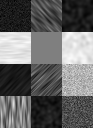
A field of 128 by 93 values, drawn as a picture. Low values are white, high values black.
It is made of 4 by 3 panels. Panel 1,1: very high, fine-grained, faint in contrast. Panel 1,2: high, slanting down to the right. Panel 1,3: very high, blotchy, faint in contrast. Panel 2,1: very low, streaked across, faint in contrast. Panel 2,2: middling, flat. Panel 2,3: very low, blotchy, faint in contrast. Panel 3,1: very high, slanting up to the right, faint in contrast. Panel 3,2: high, slanting up to the right. Panel 3,3: low, fine-grained. Panel 4,1: middling, streaked downward, strong in contrast. Panel 4,2: very high, blotchy, faint in contrast. Panel 4,3: high, fine-grained.
